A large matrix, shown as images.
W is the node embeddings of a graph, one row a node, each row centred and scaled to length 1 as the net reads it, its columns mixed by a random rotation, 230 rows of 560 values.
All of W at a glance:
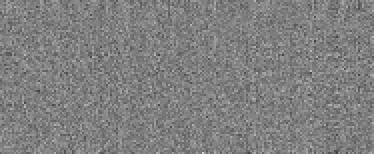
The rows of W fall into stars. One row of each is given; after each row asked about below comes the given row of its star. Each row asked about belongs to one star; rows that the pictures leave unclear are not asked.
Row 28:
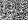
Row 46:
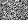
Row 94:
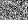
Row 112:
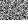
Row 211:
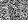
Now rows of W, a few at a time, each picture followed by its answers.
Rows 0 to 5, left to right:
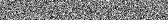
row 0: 28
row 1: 112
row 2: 112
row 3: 112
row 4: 211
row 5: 112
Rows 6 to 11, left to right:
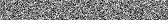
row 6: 211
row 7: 28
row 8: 112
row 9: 211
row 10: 28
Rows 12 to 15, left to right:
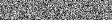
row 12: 112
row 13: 211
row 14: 112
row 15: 211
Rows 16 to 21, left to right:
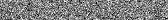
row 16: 112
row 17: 94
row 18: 94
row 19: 112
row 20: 112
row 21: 211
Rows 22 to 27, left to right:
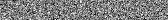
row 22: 94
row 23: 28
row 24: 112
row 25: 46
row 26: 46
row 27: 211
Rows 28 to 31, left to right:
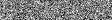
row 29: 94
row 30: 94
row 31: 112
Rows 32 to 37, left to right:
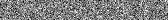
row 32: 94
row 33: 28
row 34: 46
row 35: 94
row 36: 28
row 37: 211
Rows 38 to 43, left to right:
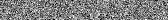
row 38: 94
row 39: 28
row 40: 94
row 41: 112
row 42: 28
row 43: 94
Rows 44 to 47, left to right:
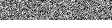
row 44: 211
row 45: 94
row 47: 112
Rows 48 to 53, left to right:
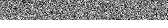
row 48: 94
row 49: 28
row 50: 211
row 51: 211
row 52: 112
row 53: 94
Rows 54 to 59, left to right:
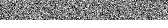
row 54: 112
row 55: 112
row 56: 46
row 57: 28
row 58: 46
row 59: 94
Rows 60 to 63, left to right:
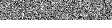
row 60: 211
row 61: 46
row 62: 112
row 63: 28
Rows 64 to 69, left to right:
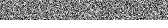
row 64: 46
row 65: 28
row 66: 211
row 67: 28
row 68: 28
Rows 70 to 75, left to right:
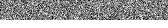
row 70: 94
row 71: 112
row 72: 94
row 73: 46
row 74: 112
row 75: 28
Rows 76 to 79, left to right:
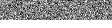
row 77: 46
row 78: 94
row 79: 211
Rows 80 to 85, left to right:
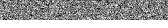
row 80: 211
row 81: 94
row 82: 211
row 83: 94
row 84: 28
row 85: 28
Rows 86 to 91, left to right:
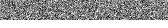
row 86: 28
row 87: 211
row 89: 112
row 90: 28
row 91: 46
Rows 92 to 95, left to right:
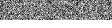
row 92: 46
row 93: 46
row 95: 211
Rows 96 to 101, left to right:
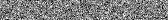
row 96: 112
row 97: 94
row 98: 211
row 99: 94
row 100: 112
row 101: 46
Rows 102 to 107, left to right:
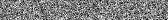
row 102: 94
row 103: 211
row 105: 94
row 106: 28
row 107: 28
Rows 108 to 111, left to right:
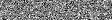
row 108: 211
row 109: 211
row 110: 211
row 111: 211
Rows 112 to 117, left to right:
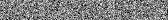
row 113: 28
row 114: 28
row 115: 46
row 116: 211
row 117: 94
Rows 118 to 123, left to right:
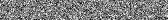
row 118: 46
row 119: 112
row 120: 94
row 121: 112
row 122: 28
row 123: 46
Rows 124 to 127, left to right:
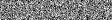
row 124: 94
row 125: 46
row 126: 28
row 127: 211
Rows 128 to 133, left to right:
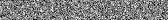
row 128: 94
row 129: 112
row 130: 94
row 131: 28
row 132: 112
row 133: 28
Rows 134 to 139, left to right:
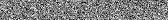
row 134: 112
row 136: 28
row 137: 28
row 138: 211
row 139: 94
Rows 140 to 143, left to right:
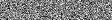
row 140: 28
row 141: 211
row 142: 28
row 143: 46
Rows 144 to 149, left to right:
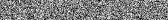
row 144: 94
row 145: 112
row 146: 112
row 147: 94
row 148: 112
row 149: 112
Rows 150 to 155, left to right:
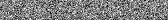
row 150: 46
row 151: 28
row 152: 112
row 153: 46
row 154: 211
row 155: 46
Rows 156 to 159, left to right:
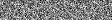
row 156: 94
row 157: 94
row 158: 94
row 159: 94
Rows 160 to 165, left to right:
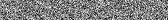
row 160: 28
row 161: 94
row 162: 112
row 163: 46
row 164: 211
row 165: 112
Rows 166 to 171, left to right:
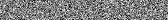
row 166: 46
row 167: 94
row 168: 28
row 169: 211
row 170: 112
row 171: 28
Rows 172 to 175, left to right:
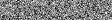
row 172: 211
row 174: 112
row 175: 211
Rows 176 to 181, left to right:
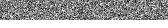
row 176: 112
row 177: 94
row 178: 28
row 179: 46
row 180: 94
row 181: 211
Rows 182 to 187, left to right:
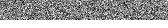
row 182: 94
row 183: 46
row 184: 46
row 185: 211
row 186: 28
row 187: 46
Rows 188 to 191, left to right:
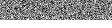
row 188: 46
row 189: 94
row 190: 28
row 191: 94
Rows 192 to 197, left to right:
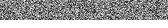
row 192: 112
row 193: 46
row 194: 28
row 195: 112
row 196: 28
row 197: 211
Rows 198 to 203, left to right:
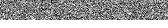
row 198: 28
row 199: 94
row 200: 46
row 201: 211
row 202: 112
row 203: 112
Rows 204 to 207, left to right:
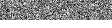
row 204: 46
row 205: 211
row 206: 28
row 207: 211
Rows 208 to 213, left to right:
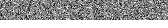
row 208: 46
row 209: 46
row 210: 28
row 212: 28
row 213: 94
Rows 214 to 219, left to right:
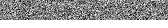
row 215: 46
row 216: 94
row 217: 112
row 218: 28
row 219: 28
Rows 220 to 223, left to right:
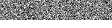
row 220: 28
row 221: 46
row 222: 211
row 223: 46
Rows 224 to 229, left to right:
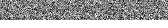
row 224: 46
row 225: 211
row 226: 46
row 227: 112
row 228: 112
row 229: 112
